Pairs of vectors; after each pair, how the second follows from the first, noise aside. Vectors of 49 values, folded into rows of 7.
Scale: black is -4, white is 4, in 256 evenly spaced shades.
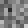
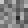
reversed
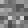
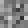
sign-scrambled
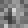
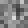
reversed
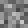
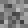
negated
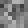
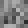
reversed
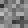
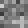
negated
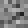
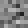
copied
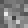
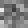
shuffled
